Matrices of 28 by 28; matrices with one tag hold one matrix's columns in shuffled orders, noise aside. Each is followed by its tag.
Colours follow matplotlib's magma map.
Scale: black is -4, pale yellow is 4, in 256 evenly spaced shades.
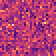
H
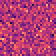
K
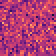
H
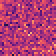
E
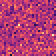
E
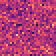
E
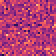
E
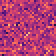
E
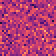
K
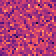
K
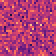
H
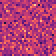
K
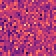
H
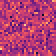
H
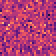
H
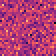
K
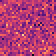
E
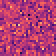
H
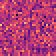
H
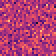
K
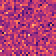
E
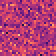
E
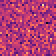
K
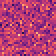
E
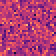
H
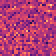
K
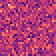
K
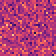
E
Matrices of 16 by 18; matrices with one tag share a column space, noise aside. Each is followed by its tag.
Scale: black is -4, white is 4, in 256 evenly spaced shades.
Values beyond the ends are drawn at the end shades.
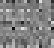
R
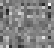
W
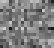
R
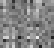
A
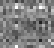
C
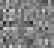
R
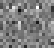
C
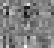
W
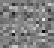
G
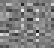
G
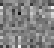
W
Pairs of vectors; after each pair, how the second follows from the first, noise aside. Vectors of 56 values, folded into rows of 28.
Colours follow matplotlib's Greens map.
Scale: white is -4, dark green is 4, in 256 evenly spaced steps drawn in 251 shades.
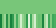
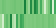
wrapped around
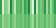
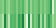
wrapped around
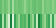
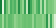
wrapped around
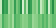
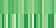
reversed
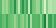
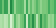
reversed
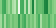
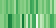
reversed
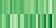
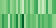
wrapped around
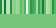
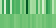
negated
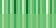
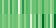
wrapped around
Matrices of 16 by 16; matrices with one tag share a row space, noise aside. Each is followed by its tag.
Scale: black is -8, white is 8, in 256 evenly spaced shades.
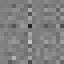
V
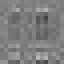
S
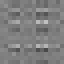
S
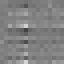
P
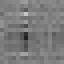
P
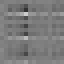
P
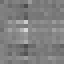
P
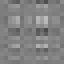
S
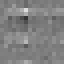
P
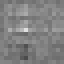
P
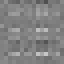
S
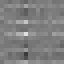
P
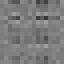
S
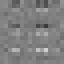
S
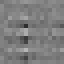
P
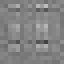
S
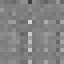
V
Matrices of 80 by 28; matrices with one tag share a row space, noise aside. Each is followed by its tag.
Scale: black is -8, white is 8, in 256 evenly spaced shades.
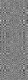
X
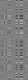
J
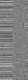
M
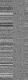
M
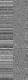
M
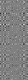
X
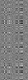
J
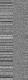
M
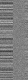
M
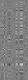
J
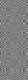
X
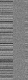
M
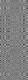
X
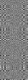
X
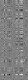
J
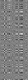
J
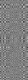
X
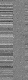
M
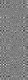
X
